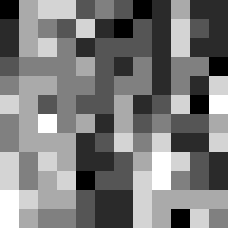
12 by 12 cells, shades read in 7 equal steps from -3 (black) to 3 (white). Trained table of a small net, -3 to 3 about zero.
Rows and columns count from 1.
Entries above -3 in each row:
10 11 12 11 12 11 12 12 12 11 12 11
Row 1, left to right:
-3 1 2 2 -1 0 -1 -3 -2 1 -2 -2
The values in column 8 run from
-3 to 2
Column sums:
4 10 12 6 -9 -16 -9 -1 -1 4 -12 -4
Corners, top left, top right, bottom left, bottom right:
-3 -2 3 0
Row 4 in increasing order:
-3 -2 -2 -1 -1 0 0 0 0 0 0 1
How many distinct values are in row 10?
7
